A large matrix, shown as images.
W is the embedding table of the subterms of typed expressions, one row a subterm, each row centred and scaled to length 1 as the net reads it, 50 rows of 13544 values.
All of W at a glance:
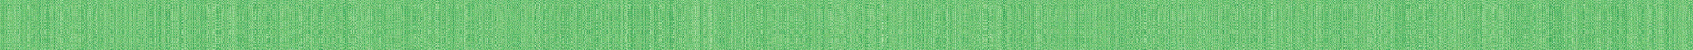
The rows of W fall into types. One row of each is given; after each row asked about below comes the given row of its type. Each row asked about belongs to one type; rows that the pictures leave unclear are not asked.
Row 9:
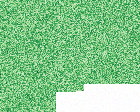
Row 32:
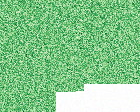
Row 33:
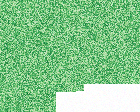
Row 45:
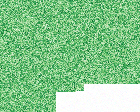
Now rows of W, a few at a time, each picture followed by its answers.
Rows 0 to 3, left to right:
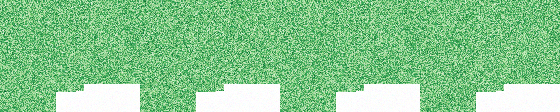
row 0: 33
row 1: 45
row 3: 9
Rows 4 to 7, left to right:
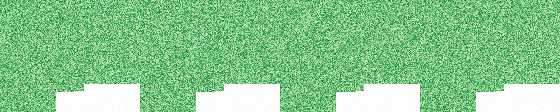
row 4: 32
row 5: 45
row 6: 45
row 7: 32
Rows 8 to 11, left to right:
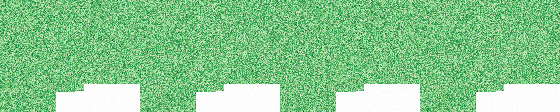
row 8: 45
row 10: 32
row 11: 9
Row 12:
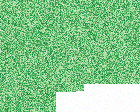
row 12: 33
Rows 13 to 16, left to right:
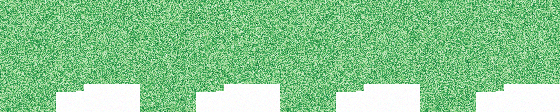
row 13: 9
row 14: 33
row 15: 9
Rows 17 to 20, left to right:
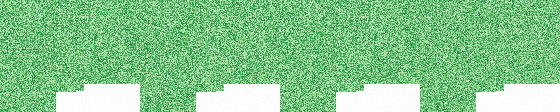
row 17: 33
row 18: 33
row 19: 33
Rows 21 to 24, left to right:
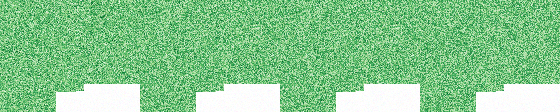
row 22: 45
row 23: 45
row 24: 33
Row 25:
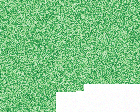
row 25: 9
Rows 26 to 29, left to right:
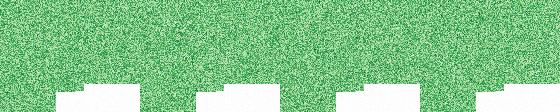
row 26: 45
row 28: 45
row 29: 32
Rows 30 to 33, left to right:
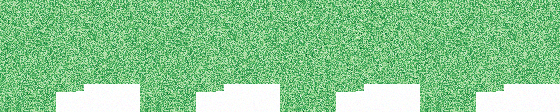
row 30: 33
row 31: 33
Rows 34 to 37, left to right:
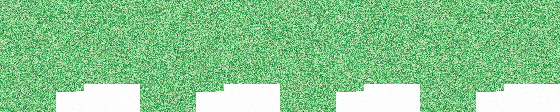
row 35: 45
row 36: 9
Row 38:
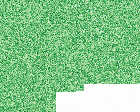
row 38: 33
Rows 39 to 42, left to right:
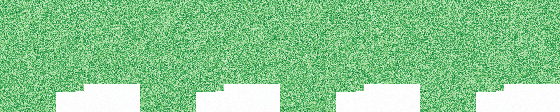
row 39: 45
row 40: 45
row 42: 33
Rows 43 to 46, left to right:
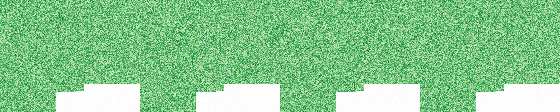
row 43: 32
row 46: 32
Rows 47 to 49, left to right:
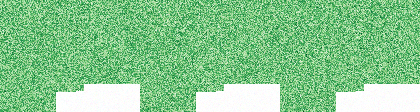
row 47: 33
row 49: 32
